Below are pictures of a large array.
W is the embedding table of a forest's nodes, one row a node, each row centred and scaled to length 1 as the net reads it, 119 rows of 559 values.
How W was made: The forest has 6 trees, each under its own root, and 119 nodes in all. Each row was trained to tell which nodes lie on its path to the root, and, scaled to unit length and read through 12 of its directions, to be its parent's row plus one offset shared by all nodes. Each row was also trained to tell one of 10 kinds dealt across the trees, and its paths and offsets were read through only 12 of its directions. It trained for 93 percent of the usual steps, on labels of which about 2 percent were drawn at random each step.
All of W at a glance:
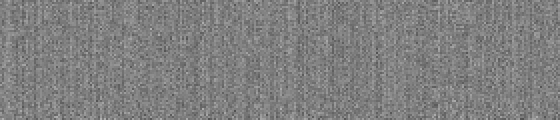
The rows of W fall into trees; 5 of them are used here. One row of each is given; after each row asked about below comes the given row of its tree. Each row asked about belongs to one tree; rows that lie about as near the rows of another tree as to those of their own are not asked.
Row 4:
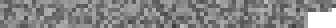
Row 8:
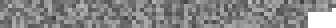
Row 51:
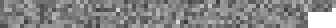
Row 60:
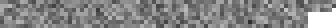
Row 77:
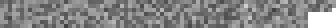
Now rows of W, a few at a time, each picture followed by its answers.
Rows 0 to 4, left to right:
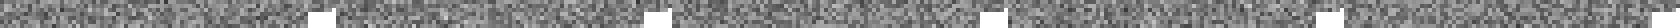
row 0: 51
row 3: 60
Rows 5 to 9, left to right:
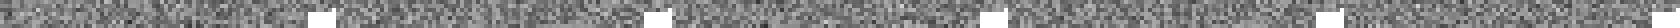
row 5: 4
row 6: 8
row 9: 60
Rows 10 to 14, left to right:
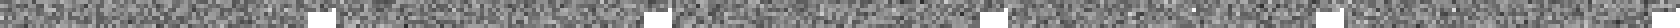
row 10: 4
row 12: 51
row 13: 60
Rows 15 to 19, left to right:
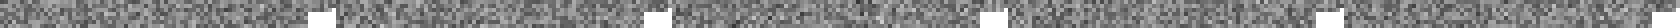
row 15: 4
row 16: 4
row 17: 60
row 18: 4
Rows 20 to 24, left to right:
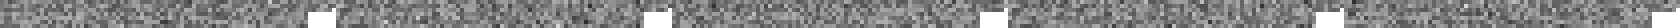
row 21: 60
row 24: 60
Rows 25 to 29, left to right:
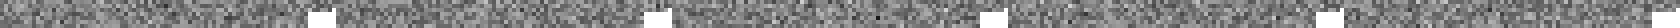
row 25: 77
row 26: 4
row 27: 51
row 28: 77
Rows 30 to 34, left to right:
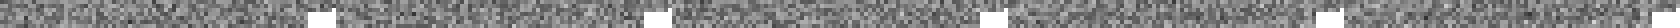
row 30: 4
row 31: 8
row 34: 77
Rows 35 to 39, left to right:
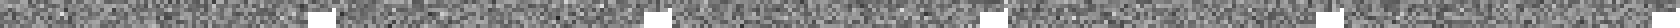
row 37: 60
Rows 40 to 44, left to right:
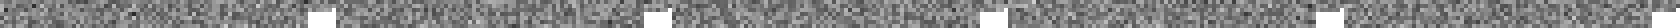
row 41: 60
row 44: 8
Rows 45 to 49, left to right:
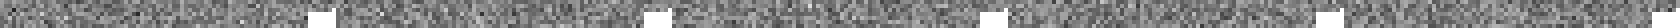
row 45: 60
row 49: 4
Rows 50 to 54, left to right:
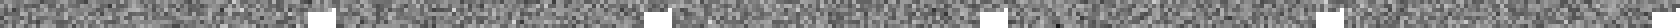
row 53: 4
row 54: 77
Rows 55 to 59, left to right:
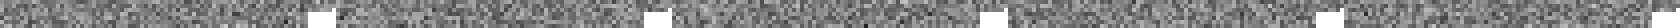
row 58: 51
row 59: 8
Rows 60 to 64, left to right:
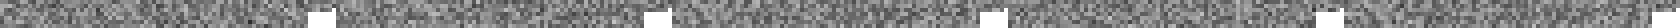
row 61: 51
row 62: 8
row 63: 60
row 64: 8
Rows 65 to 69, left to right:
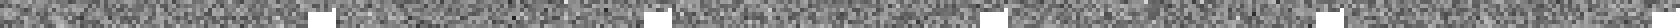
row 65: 77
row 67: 51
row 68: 60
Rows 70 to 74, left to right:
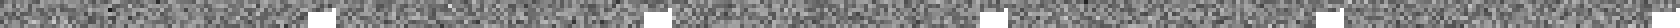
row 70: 51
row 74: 60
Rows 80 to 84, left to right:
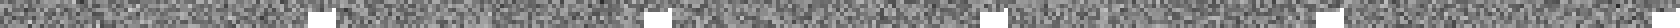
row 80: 60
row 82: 77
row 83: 4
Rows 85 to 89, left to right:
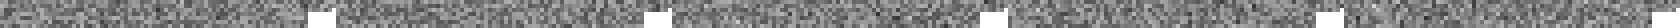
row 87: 51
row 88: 60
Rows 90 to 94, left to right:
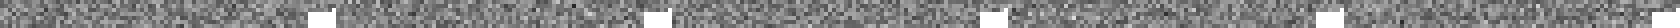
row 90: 77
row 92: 60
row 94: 51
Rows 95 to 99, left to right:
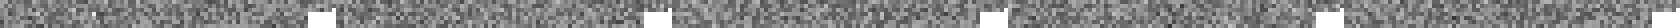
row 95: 60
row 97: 8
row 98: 60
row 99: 8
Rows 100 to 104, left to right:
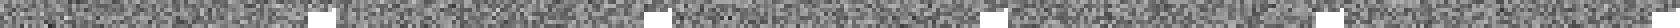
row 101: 77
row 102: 51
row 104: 4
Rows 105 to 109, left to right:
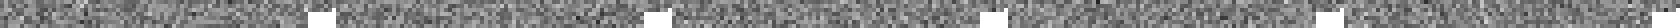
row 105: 51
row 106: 51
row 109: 60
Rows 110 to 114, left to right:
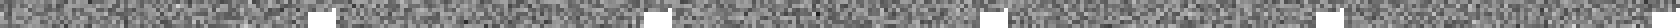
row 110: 51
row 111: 8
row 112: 60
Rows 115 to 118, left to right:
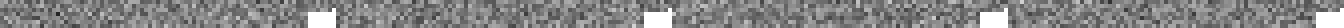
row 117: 51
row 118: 51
